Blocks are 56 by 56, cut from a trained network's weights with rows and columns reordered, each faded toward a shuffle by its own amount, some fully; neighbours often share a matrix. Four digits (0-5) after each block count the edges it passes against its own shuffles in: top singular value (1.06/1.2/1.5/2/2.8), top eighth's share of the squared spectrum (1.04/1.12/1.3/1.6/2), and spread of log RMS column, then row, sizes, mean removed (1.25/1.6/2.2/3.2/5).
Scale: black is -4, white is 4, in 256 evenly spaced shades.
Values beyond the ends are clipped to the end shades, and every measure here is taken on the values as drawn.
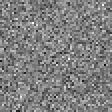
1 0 0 0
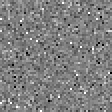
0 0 0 0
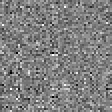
3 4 2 2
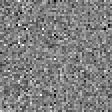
2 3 1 1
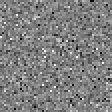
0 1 0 0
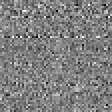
3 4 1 3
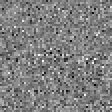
2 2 0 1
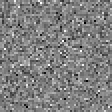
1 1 0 1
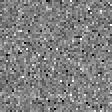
0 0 0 0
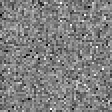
1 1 0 0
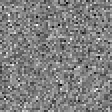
0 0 0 0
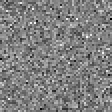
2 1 0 0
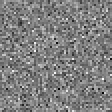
0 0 0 0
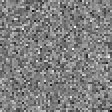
1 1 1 0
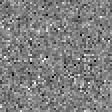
2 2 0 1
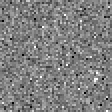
0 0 0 0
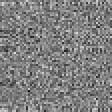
3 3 1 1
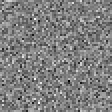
0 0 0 0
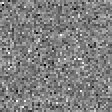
0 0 0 0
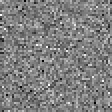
2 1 0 0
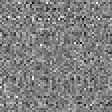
3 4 1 2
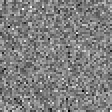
1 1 0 0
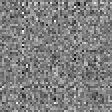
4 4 2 2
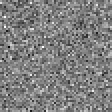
2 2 0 1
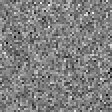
0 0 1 0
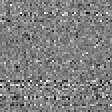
4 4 0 3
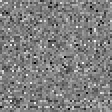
3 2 0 2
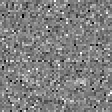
2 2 0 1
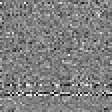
4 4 0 3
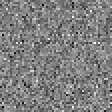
3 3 1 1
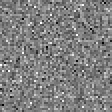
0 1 0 0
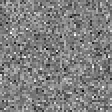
2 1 0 0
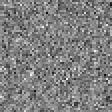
2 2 0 1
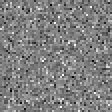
2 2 0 1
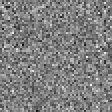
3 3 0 0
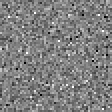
1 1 0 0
